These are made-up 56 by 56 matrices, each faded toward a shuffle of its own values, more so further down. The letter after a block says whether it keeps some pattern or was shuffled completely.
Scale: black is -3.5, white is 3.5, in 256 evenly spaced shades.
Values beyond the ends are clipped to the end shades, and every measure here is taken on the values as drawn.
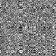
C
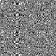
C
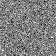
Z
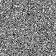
Z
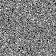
Z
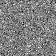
Z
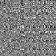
C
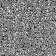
Z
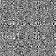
C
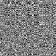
C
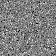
Z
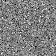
Z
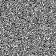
Z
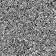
Z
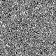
Z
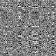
C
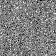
Z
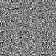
C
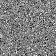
Z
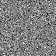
Z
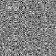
C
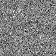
Z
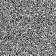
Z
